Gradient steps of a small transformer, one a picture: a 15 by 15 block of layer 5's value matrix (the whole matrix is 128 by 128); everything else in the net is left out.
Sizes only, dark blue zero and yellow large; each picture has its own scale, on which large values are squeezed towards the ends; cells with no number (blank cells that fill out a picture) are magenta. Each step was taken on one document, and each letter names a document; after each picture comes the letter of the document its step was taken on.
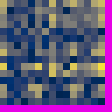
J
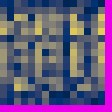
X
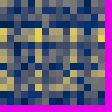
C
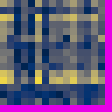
C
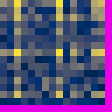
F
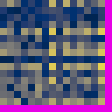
J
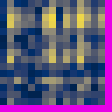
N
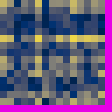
C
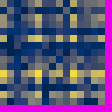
C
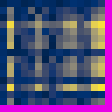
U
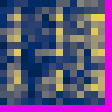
F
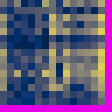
J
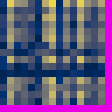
N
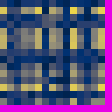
X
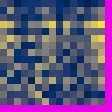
J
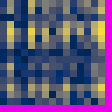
U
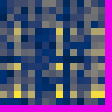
F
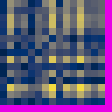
N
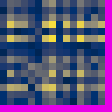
N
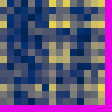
J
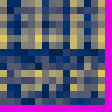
C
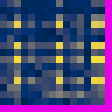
F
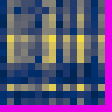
N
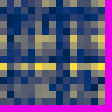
J
